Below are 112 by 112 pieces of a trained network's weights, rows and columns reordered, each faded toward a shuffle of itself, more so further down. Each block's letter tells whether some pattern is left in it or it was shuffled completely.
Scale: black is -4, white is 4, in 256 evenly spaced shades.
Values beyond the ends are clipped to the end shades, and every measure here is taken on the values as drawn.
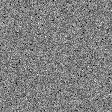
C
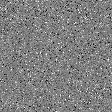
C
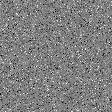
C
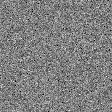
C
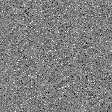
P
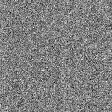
P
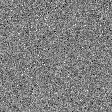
C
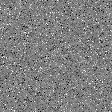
C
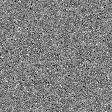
C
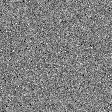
C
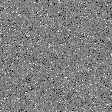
C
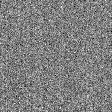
P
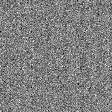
P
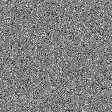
C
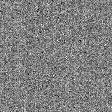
P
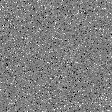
C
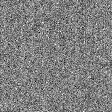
P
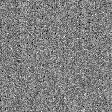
P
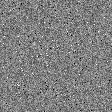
C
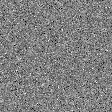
C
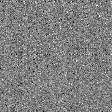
P
